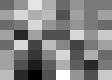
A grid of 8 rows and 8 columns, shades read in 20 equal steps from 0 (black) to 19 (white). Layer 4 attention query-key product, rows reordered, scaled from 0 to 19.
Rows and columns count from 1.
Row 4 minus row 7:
0 -3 10 -1 -7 9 8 6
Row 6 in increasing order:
4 6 8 8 10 12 13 16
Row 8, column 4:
6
